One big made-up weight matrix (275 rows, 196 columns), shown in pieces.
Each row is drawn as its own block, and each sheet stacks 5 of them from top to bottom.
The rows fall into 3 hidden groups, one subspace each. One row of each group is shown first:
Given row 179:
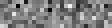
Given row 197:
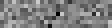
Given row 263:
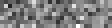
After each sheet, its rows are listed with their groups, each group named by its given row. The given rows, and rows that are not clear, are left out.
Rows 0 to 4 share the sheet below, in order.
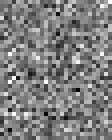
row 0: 179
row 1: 263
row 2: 263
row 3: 263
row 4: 197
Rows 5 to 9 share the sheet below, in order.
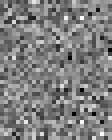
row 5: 263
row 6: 197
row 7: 197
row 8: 197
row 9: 263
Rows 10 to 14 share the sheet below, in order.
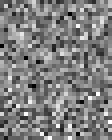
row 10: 263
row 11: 179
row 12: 197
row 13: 263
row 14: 197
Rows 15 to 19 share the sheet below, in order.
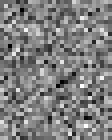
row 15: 263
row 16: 197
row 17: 179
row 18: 179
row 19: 179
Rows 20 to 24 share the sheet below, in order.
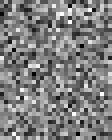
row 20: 179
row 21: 263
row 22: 197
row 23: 179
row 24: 263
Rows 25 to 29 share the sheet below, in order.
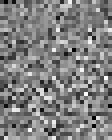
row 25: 197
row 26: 179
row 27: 197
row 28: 197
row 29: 197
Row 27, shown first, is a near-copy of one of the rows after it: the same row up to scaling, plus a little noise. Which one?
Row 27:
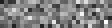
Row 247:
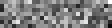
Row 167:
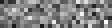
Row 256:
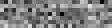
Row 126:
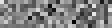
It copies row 167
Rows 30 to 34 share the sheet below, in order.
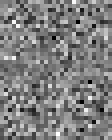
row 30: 263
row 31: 197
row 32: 197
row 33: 263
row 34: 263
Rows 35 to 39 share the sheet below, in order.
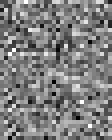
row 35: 197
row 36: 263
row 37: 197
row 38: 263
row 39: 263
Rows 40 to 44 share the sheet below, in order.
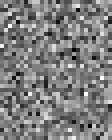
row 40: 263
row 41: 179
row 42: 263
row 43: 197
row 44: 179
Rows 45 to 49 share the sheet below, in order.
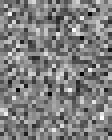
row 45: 263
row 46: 263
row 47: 263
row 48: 179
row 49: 179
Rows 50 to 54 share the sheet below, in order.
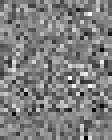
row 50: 179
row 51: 263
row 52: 179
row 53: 263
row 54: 197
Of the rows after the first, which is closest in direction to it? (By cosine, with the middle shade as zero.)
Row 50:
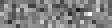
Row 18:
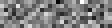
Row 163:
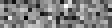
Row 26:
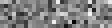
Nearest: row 18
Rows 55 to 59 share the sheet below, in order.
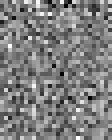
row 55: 197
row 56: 197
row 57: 263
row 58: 263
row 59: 263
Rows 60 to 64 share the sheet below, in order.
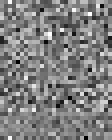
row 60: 179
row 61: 179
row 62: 179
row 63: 263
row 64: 197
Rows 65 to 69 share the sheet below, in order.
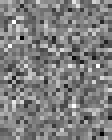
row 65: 263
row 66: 197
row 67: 263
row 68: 179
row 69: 263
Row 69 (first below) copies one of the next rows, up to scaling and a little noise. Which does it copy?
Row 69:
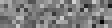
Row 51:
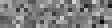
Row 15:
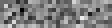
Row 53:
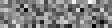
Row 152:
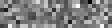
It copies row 51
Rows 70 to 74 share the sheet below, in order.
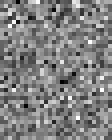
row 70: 263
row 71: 263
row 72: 179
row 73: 179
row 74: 263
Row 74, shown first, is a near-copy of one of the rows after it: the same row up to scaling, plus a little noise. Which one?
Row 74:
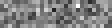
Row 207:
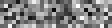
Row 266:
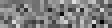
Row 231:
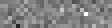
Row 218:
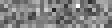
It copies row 218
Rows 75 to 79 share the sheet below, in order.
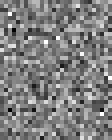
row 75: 263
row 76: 197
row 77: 197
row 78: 263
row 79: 197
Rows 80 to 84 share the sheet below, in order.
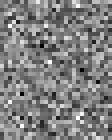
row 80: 263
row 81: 179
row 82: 179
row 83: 197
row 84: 179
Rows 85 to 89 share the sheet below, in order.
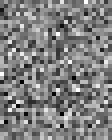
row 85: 179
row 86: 263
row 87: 179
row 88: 263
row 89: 197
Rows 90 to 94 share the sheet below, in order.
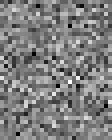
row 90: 197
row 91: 263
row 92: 197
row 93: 179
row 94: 197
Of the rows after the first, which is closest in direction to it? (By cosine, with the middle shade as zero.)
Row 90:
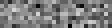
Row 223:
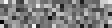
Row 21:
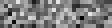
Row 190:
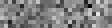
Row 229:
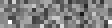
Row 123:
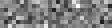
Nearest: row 21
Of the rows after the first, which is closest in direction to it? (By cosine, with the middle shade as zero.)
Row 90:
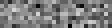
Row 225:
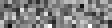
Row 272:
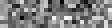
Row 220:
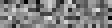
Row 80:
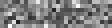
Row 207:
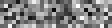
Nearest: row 220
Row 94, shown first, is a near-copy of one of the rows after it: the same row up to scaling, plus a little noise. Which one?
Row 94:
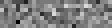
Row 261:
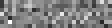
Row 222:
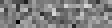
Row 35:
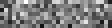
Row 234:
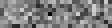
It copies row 222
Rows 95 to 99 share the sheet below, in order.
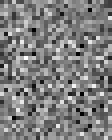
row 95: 179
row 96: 263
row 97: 197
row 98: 263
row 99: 179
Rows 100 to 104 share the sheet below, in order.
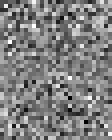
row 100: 263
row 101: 263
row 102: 197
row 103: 179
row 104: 197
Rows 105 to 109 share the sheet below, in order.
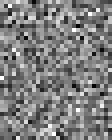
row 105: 263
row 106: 263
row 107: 197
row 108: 263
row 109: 197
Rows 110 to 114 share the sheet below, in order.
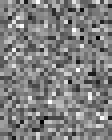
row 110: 263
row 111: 263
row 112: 197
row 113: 263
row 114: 179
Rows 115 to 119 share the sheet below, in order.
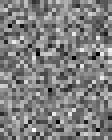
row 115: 263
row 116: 179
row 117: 263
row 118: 197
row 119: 197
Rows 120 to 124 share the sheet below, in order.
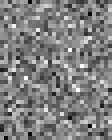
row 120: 179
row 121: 179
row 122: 179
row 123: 263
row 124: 179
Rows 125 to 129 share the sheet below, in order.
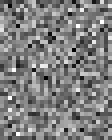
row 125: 263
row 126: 197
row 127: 179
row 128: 263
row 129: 263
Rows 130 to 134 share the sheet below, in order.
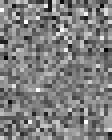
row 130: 179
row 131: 179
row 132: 197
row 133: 197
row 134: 197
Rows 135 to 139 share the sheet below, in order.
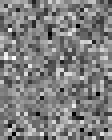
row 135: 263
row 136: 179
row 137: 197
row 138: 179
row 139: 263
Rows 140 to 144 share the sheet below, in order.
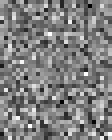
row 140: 179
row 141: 197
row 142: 179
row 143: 263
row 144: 179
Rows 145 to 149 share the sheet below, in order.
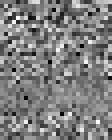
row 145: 263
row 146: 263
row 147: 197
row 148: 179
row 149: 197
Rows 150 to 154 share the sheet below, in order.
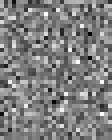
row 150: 197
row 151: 179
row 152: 263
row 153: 179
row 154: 197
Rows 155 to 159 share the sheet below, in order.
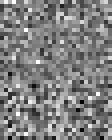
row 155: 197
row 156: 197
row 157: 197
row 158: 263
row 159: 263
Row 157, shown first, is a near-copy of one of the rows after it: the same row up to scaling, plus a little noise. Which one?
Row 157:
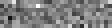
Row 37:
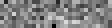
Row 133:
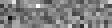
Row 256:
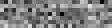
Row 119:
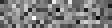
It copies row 133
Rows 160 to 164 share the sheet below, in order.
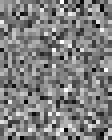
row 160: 179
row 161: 197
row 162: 179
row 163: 197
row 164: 263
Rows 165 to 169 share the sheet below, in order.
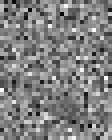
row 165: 197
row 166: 263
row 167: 197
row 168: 197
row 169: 179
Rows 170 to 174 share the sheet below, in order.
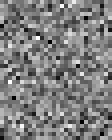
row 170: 179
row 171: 197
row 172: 263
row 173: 179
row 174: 263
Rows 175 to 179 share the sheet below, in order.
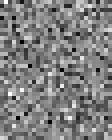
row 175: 179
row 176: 179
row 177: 197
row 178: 179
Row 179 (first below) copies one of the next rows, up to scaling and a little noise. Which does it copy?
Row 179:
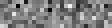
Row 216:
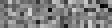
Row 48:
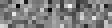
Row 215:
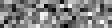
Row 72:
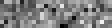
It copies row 48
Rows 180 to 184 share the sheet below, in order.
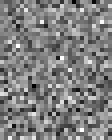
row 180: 263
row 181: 263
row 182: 179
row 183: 263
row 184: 263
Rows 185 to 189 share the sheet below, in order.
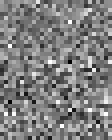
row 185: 179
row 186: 197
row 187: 179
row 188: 197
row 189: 197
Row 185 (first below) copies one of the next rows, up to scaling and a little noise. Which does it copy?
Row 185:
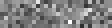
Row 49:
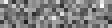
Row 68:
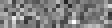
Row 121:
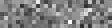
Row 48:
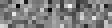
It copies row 121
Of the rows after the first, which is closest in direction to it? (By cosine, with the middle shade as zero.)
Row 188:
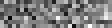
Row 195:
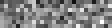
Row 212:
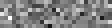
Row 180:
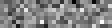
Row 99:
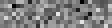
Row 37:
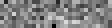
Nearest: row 37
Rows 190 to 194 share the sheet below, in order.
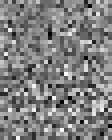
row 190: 179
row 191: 179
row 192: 179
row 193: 263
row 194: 263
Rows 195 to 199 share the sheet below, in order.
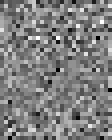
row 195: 263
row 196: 197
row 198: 197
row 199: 263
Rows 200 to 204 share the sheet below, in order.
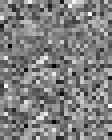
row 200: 179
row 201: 197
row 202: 179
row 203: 197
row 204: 179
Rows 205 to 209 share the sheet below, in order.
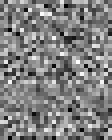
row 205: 197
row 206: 179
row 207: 263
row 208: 197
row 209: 263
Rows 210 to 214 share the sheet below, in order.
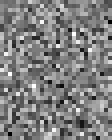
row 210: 197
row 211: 197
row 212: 197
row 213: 263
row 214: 179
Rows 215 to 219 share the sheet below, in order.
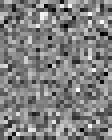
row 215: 179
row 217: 263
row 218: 263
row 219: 263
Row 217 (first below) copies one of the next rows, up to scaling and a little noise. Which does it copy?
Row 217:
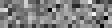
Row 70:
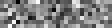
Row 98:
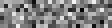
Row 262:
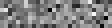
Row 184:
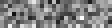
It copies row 262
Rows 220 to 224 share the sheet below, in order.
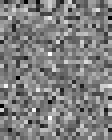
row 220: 197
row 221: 197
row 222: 197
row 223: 197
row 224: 197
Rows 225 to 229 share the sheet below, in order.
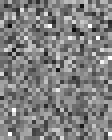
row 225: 197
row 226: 263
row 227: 179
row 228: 197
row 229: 197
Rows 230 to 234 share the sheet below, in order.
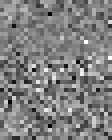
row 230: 197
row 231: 263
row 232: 179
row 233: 197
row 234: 197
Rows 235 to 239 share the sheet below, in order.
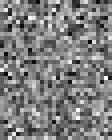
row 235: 263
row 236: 179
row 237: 197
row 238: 263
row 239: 263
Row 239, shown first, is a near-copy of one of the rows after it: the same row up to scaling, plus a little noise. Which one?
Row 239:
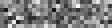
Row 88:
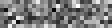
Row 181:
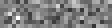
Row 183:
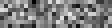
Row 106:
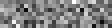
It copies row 88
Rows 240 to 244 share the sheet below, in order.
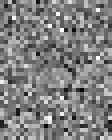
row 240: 197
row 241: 179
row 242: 179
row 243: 197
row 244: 179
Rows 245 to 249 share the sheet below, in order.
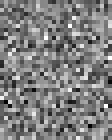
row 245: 197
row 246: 263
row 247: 197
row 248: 197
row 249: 263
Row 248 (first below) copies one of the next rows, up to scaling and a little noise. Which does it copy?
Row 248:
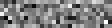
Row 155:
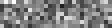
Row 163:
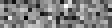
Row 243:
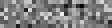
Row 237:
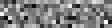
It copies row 237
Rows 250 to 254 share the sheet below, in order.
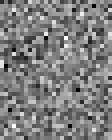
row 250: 197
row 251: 179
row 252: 197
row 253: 263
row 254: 179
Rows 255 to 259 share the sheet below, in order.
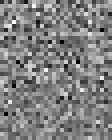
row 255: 197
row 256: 197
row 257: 179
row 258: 197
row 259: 197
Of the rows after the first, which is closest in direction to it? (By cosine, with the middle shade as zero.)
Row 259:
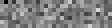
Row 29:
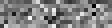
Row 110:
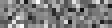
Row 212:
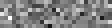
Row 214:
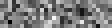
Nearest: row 214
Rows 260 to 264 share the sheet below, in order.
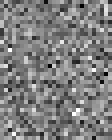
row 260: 197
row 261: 197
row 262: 263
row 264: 263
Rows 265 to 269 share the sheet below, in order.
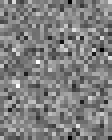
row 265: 197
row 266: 263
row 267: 197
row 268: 263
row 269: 197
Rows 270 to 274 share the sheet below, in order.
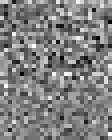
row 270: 179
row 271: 179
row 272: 179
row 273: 197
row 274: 197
